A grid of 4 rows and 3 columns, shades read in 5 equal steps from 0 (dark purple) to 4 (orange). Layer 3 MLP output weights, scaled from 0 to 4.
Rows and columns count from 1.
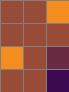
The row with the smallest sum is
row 4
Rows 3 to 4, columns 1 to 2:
4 2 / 2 2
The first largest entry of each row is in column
3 1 1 1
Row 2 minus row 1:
0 0 -2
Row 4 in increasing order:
0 2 2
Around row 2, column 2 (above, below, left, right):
2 2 2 2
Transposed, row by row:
2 2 4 2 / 2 2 2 2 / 4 2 1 0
